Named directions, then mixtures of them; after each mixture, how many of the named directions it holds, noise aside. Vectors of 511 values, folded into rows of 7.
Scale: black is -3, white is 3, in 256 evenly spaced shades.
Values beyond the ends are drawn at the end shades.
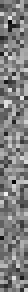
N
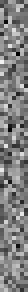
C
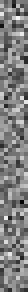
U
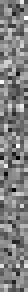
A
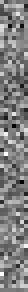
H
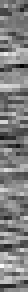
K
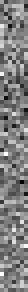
one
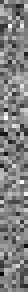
one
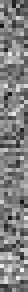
two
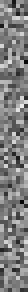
two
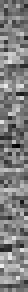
three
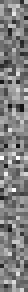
one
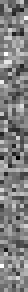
two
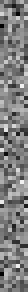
three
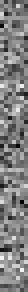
three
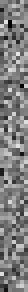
three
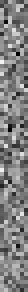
one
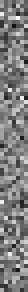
two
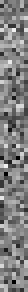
three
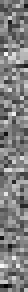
two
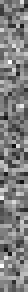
three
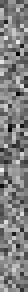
one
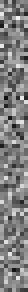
one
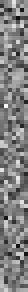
two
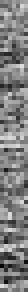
two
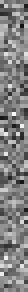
two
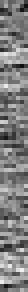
one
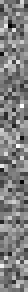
three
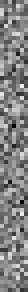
two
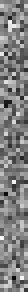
one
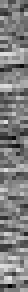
one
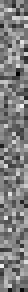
two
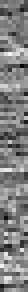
one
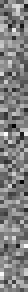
two
